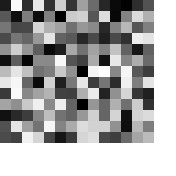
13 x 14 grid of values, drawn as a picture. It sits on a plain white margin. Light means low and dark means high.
Mirror symmetry: none. Ninth with the highest average: top right. Odd rows or columns: none. Histogram: flat. Stripes: none.
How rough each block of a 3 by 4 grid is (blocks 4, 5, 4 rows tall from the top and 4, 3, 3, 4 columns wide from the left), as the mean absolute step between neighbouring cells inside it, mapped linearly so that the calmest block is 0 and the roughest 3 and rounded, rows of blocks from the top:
2 2 1 1 | 2 1 3 1 | 1 1 0 1
